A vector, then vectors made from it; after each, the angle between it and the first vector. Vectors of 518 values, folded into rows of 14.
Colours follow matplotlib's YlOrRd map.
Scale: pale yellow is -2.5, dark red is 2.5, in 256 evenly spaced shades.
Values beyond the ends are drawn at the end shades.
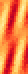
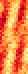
nearly opposite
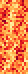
partly opposed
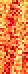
partly aligned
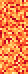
orthogonal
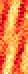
nearly opposite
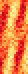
nearly opposite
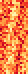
partly opposed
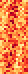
partly aligned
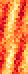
nearly opposite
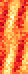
nearly opposite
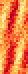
nearly parallel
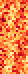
partly opposed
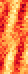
nearly opposite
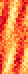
nearly opposite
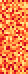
orthogonal
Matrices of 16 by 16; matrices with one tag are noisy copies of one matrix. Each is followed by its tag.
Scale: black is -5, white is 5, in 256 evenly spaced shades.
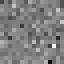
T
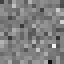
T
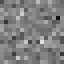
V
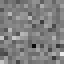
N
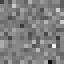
T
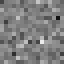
V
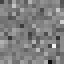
T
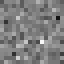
V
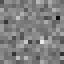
V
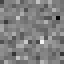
V
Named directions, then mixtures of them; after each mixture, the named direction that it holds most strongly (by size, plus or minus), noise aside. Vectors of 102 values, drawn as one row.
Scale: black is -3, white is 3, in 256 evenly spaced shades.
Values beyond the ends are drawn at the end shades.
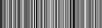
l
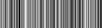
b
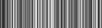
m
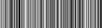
b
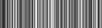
m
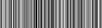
m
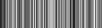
l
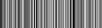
l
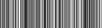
b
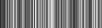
m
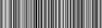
m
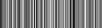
l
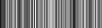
l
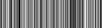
b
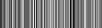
l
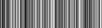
b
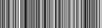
b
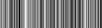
b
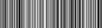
b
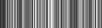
m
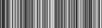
m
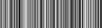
b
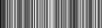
m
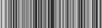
m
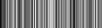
l
